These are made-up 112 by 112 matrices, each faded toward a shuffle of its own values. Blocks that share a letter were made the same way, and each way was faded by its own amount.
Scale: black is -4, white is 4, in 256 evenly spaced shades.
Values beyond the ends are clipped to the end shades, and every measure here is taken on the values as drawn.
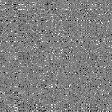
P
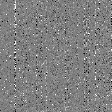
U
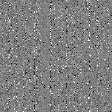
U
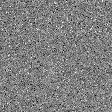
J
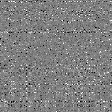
P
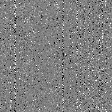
U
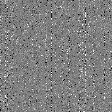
U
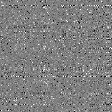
P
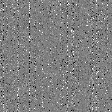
U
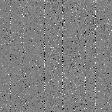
U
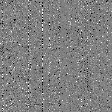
U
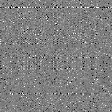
P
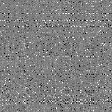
P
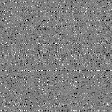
P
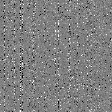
U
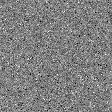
J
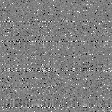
P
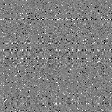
P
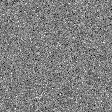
J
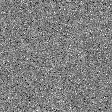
J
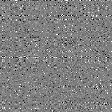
P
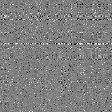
P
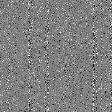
U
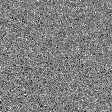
J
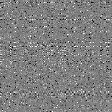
P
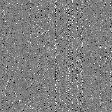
U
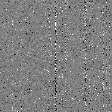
U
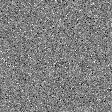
J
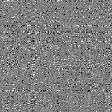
P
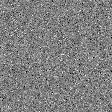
J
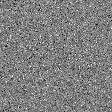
J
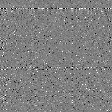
P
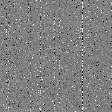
U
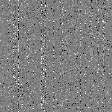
U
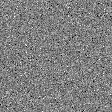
J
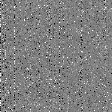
U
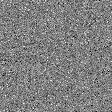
J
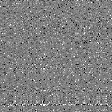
P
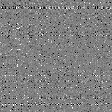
P
